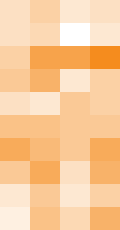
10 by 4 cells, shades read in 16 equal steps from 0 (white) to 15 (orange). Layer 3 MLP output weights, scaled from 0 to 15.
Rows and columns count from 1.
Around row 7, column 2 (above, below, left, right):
8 11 11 7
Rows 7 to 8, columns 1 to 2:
11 9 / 7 11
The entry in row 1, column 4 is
4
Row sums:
17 12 45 26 20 30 38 32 19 25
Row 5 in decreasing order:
7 6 4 3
